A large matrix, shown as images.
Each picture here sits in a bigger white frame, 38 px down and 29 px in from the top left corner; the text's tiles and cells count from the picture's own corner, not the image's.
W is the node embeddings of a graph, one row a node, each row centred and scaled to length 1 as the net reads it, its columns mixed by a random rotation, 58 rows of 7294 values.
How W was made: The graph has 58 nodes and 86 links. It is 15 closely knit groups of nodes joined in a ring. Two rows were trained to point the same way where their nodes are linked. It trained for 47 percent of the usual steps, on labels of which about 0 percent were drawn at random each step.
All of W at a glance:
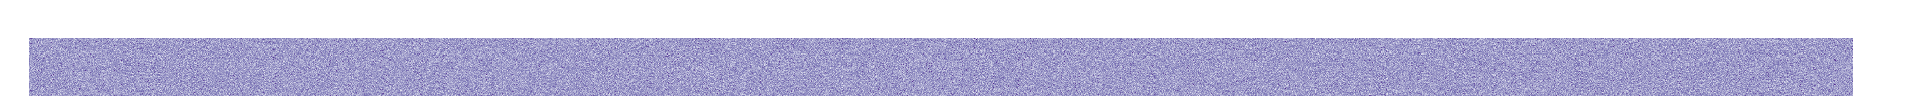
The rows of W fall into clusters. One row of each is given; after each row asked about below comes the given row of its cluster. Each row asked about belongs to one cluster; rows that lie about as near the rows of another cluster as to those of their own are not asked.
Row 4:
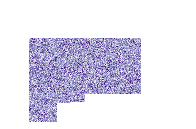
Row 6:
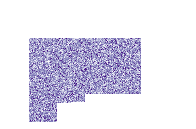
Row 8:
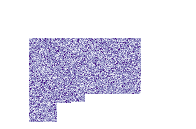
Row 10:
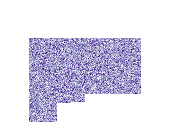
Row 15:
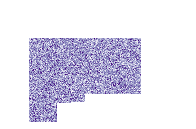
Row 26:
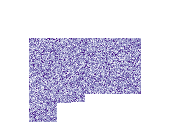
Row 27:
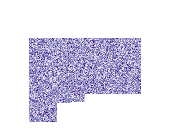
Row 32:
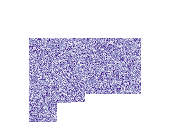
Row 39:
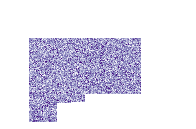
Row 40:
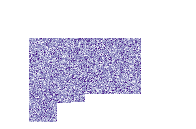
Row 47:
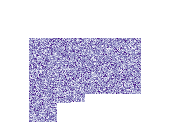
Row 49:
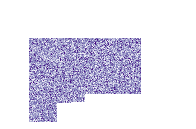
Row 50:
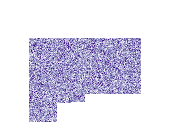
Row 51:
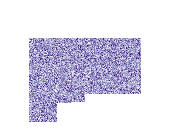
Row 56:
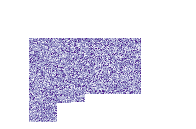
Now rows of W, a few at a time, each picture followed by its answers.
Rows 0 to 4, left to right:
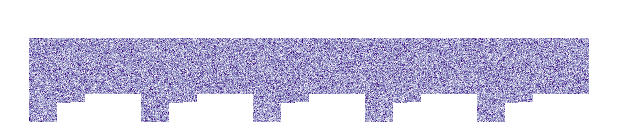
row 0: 10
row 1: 39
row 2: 8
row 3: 50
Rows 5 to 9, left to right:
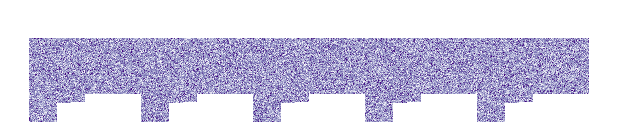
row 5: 10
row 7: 32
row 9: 56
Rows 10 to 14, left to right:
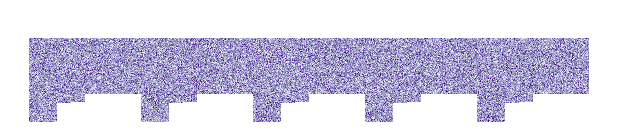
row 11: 40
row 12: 51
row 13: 26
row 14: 6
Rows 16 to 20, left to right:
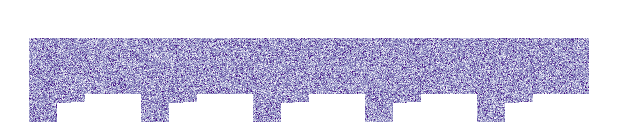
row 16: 15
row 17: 49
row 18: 51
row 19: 40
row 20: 47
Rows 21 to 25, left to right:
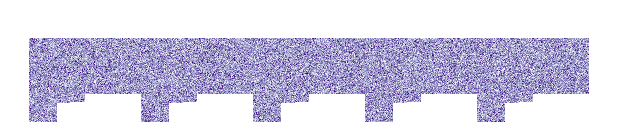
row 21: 4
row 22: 32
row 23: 26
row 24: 6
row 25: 27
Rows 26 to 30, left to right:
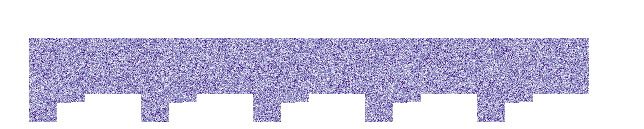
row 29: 51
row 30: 8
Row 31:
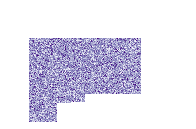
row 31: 47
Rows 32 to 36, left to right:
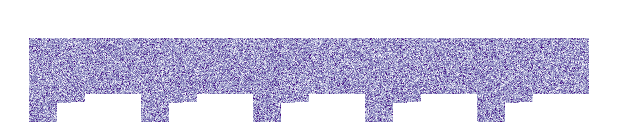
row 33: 27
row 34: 15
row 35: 49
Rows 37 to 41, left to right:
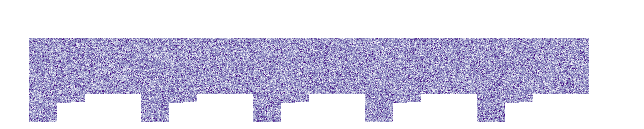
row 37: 56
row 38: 49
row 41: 15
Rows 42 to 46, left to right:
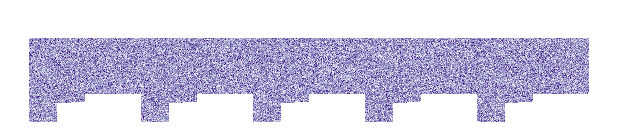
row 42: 8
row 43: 40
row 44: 56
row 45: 49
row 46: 4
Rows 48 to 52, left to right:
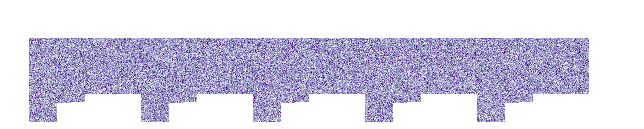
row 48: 26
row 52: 10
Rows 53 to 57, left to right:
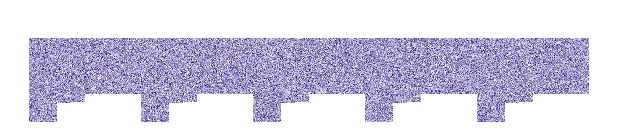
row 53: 10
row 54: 39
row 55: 6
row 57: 32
